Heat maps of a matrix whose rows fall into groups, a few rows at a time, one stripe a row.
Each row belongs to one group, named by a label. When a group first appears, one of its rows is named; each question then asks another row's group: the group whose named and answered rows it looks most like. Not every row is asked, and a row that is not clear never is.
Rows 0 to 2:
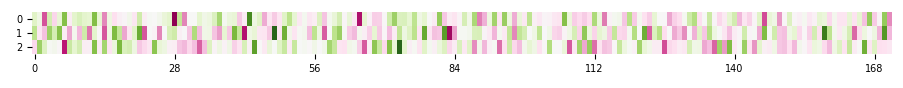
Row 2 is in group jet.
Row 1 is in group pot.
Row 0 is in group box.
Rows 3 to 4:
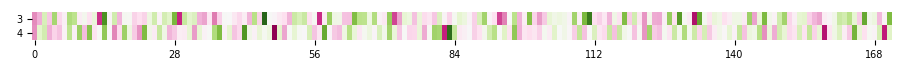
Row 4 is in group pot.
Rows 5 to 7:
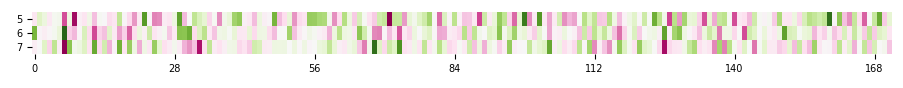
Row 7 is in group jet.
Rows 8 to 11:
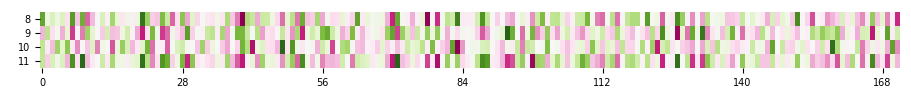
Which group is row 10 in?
pot
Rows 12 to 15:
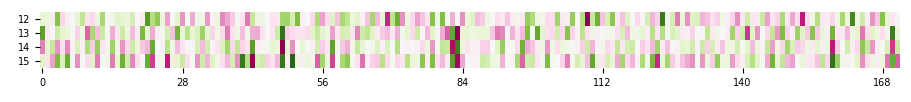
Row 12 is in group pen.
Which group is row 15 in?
pot
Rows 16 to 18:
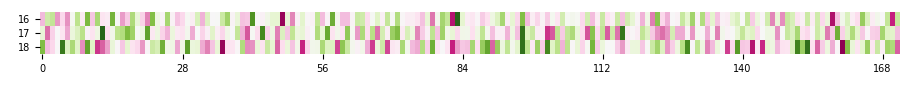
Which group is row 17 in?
pen
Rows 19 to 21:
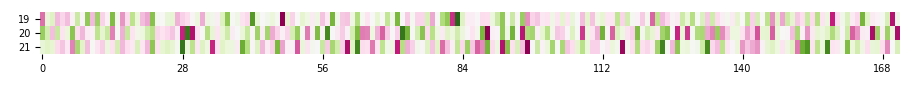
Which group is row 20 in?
box
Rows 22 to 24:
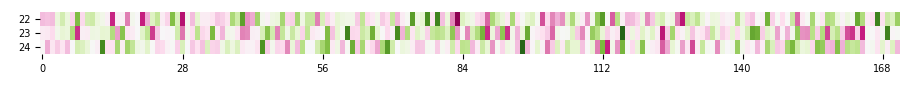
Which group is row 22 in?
box
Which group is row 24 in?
pen
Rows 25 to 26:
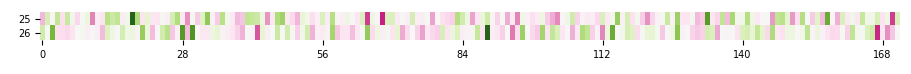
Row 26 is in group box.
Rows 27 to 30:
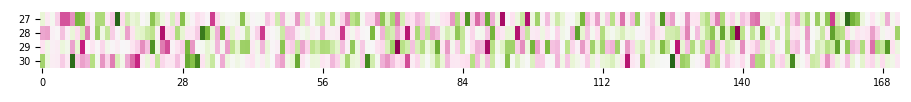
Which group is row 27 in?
pen
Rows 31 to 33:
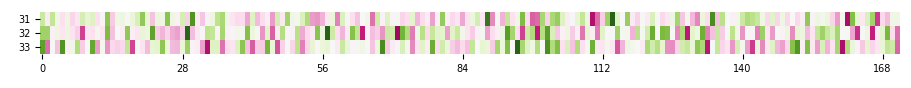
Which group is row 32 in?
box
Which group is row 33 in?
jet
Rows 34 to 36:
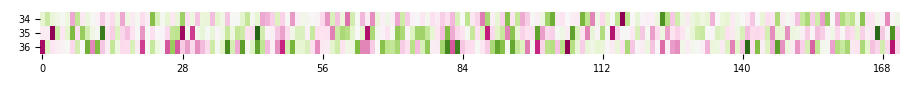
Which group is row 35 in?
box
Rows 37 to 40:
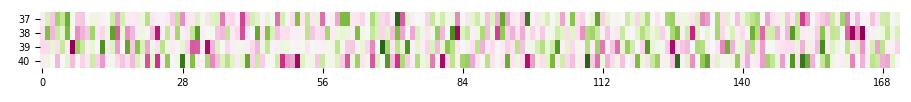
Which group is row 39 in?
jet
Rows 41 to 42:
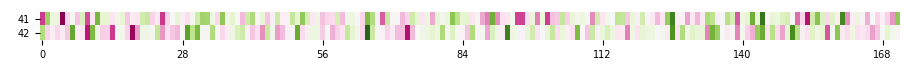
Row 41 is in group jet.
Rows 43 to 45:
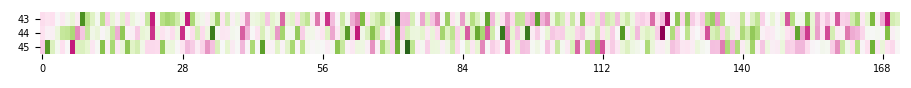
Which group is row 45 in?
jet
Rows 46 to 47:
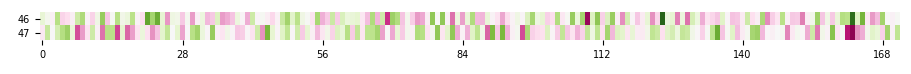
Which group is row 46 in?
pen
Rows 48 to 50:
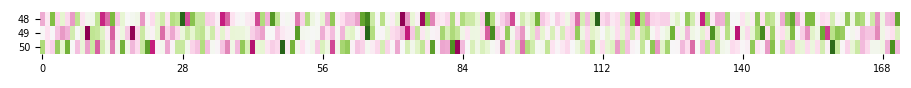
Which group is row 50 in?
pot
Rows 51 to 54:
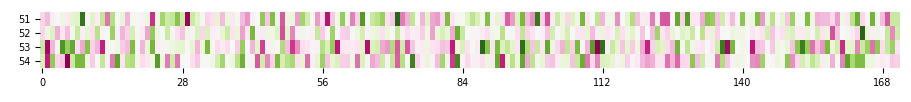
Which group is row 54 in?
pen
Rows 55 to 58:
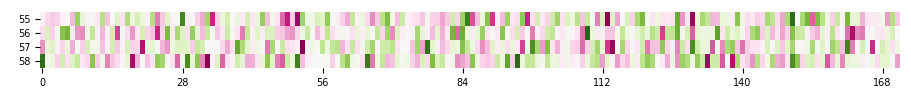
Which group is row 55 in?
pen
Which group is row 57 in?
box
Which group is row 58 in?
jet
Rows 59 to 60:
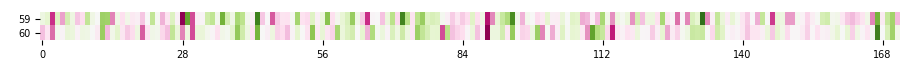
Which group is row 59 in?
box
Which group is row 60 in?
box
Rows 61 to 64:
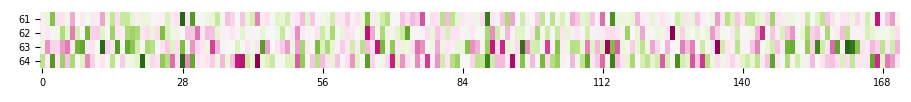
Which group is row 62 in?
jet
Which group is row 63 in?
pen
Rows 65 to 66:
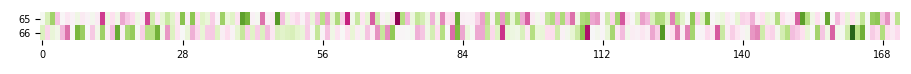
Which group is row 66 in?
pen
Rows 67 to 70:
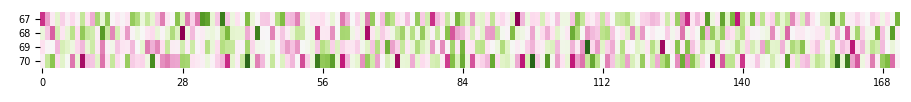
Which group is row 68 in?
box
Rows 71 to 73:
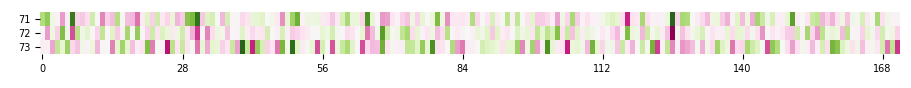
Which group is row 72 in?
jet
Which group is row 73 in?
pot
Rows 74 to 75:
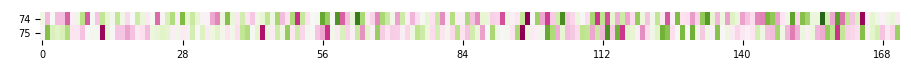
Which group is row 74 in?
pen
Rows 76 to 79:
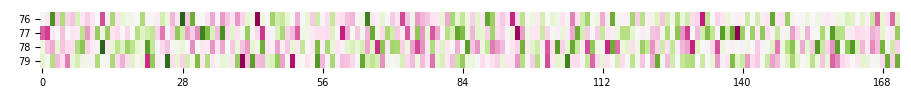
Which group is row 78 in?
pen
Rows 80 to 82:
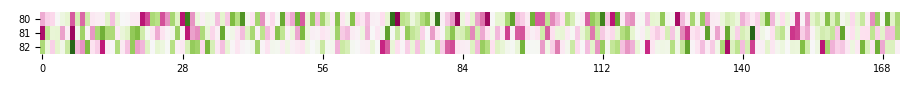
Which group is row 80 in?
box
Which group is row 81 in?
jet
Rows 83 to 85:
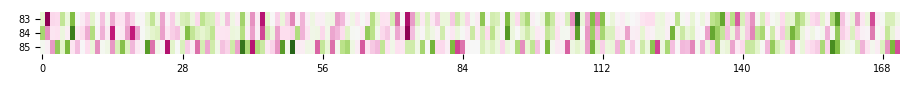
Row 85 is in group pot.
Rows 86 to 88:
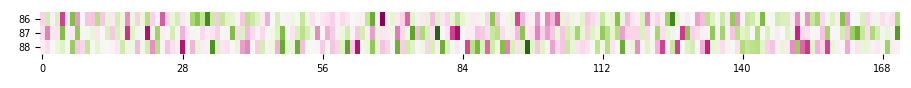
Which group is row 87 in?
box
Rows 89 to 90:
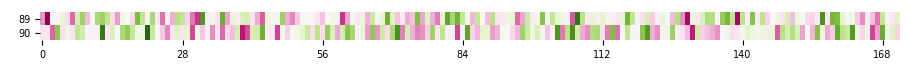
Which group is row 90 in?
pen
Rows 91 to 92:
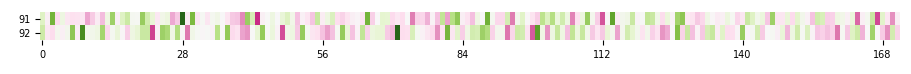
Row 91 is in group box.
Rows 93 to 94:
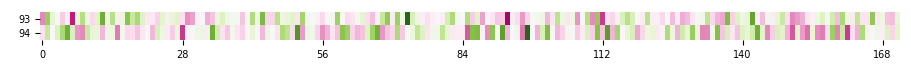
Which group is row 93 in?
jet
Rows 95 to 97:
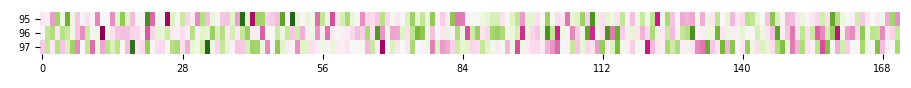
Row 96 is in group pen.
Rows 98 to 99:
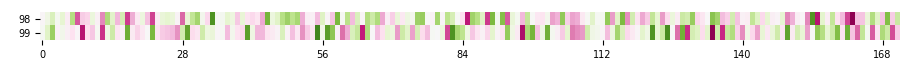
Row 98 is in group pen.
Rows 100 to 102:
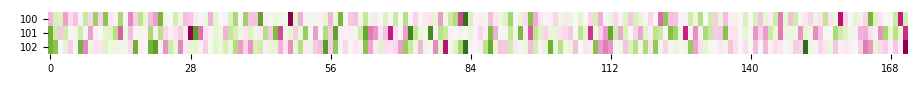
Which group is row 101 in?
box
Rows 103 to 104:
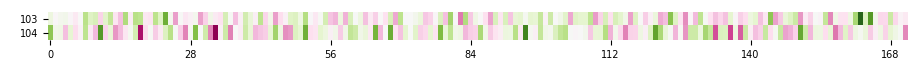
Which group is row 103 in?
pen
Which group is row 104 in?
jet
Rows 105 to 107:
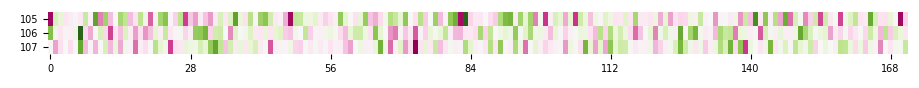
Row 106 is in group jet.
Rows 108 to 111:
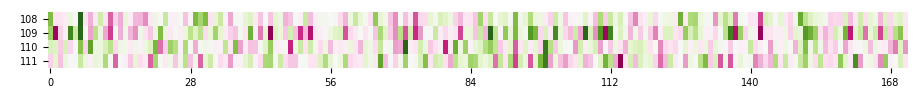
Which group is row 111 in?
box
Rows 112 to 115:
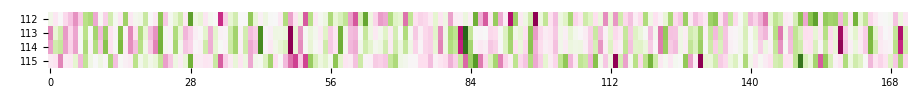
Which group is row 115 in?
pen
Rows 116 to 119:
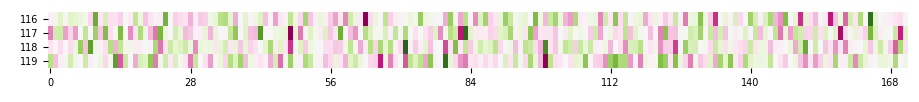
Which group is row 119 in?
box
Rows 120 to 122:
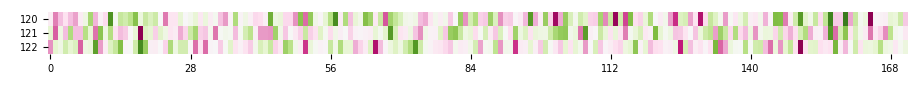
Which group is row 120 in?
pen
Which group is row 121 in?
jet
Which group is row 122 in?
jet
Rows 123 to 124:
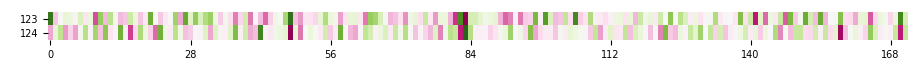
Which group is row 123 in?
pot
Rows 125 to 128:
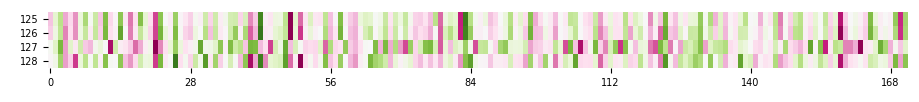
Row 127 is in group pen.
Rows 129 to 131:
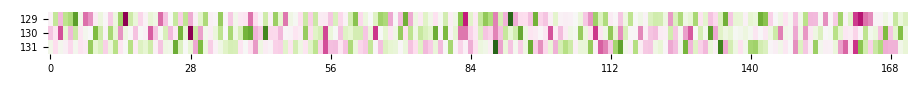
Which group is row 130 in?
box
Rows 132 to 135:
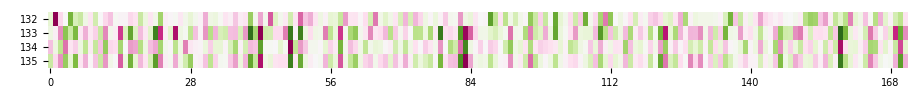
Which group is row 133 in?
pot
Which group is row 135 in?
pot
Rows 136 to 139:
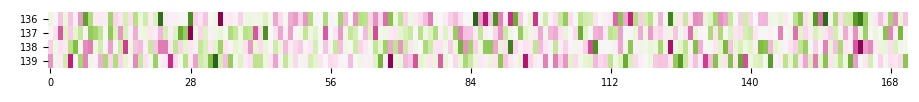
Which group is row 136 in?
pen
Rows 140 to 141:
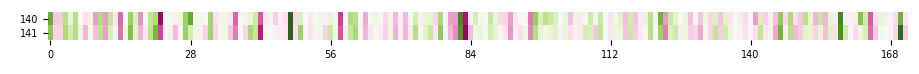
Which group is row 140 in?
pot
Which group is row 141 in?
pot
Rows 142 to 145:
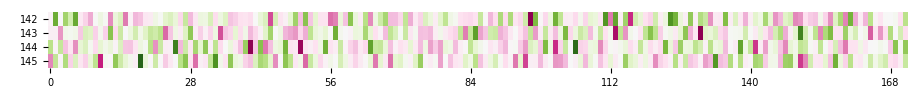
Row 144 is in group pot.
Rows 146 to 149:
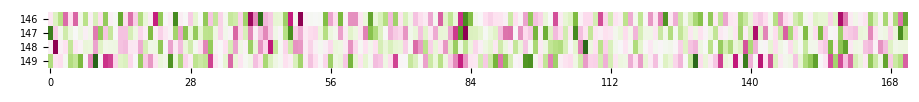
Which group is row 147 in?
pot
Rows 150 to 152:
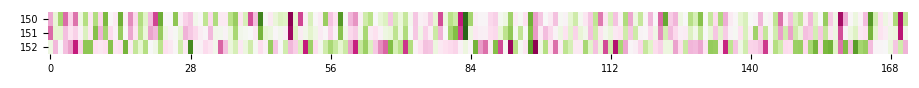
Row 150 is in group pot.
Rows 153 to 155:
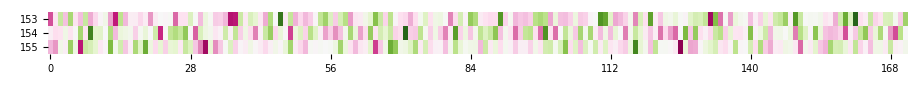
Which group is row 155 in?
jet
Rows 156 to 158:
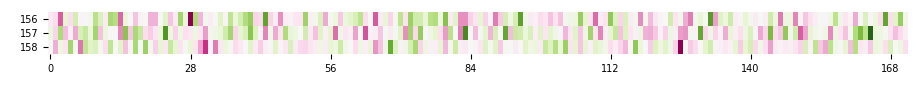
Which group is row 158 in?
jet
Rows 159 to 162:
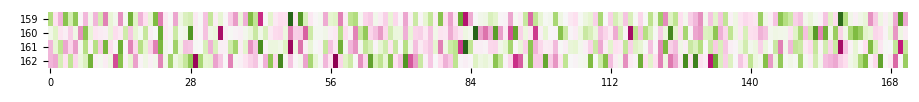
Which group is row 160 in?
pen
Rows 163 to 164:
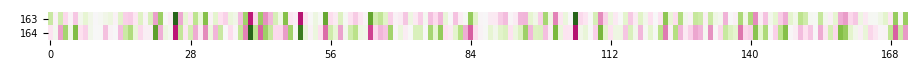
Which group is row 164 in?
pot
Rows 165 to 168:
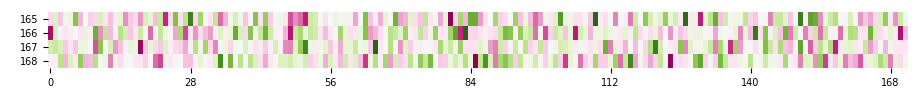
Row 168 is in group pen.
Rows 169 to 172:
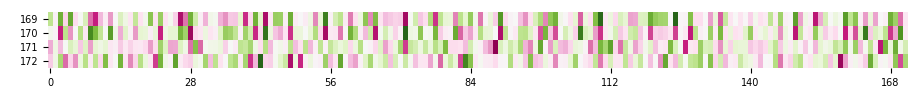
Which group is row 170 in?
box
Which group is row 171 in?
box
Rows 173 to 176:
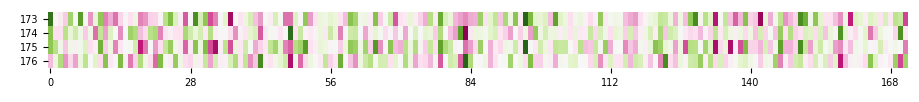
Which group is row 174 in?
pot
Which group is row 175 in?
jet
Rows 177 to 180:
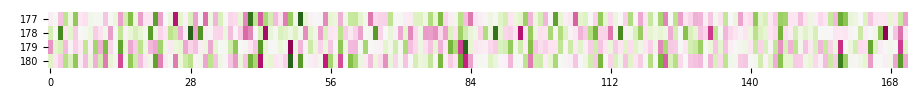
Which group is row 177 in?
pot
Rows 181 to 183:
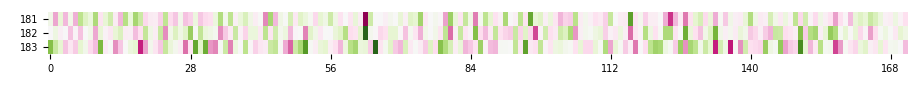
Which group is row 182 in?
pen
